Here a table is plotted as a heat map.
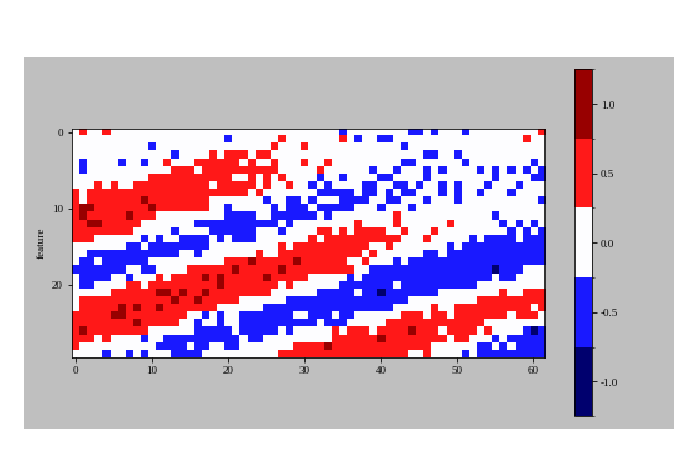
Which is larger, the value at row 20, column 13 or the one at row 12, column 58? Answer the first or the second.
the first
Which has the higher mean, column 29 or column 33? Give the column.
29
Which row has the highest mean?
24
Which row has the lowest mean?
16
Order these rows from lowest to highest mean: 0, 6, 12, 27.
0, 12, 27, 6
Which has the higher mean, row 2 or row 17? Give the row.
2
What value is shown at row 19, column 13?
0.5
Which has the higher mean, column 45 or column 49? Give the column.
45
